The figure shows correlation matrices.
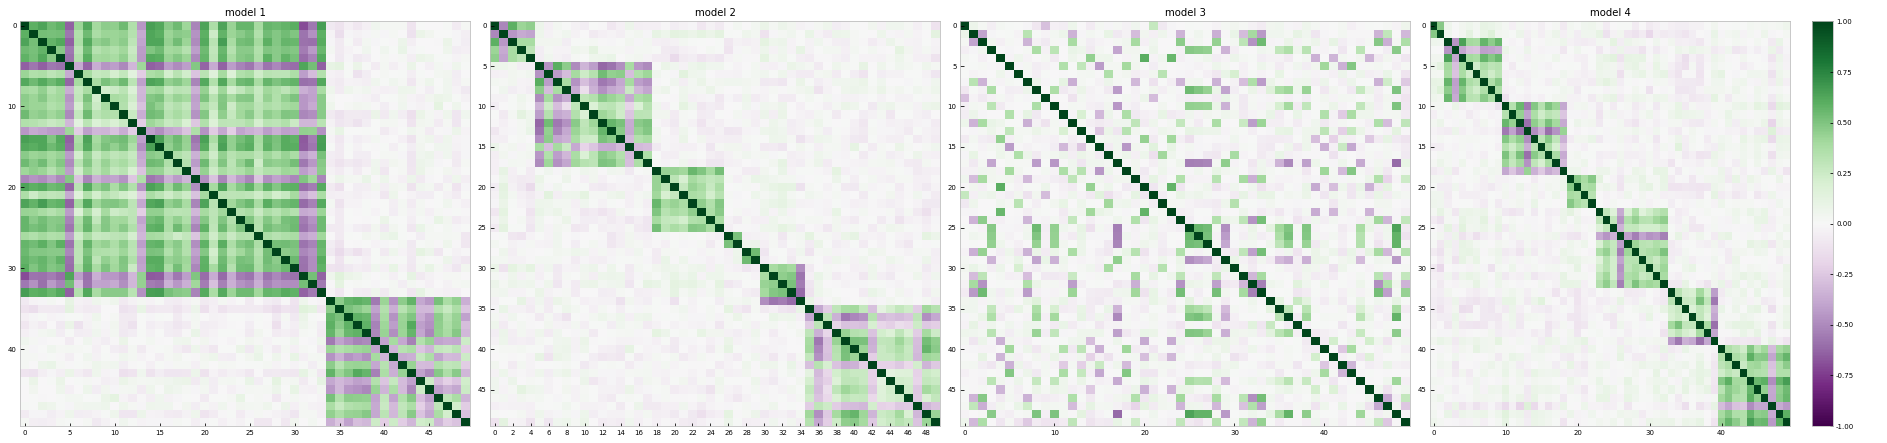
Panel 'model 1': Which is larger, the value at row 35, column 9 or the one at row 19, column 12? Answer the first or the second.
the first
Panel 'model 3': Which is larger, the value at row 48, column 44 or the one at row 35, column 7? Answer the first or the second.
the first
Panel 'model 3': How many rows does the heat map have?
50
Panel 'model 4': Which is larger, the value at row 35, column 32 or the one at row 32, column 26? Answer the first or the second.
the first
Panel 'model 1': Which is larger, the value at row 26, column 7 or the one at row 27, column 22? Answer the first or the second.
the second
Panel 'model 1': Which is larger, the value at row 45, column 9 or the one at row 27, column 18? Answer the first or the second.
the second
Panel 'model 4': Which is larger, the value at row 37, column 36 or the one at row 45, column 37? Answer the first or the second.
the first
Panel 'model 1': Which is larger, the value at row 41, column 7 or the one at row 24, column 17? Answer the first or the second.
the second
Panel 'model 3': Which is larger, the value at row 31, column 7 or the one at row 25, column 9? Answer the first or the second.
the second
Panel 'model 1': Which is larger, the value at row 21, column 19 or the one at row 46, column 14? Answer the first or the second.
the second
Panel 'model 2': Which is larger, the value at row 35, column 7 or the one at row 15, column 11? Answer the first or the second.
the first
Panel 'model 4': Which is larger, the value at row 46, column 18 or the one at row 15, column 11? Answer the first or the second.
the second
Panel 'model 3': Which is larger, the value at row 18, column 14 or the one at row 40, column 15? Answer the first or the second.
the first
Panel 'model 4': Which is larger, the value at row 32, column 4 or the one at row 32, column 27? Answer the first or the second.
the second
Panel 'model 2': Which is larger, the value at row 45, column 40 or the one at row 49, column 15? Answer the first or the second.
the first
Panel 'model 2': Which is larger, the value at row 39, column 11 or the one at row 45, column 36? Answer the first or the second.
the first
